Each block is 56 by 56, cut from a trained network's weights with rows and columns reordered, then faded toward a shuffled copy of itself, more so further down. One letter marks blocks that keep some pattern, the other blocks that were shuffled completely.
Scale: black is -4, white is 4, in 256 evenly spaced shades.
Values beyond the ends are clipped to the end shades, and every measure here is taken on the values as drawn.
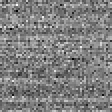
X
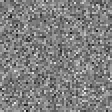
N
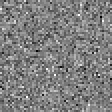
N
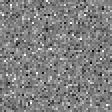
N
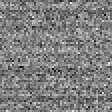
X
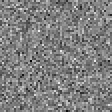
N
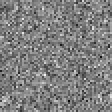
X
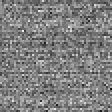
X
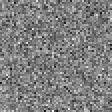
N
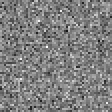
N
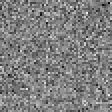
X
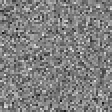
N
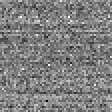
X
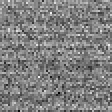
X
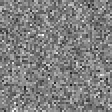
N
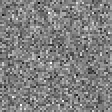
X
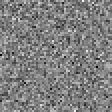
N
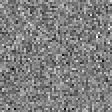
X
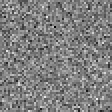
N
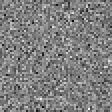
N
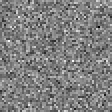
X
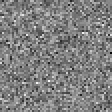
N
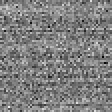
X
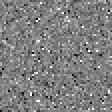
N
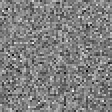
N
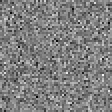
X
